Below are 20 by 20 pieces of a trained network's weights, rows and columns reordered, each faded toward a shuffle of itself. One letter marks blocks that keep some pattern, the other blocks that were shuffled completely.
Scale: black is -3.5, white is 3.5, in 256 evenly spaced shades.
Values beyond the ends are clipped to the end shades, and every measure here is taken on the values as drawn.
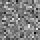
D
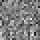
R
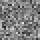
D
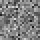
D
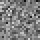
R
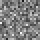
D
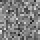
D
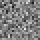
D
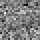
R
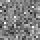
D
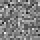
D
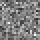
D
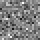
D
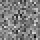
R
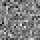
D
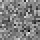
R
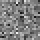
R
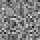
R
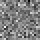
R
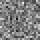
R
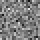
D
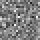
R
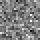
D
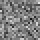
D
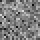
D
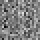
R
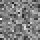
R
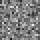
D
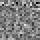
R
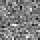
D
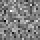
R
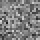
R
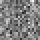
R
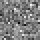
D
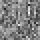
R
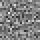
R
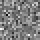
D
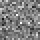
D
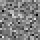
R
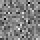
R
